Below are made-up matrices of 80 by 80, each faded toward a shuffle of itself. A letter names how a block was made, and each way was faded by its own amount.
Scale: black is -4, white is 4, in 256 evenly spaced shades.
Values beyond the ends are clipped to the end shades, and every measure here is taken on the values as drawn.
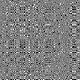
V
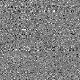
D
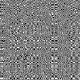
V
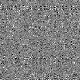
D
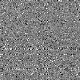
D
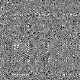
D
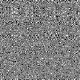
D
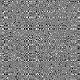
V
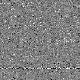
D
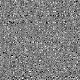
D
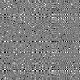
V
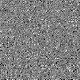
D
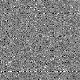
D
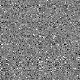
D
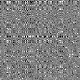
V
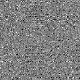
D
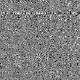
D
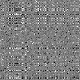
V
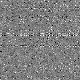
D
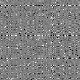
V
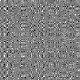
V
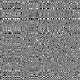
V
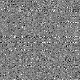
D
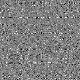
D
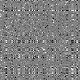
V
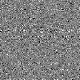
D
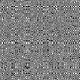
V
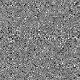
D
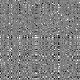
V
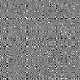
V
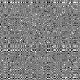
V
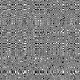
V
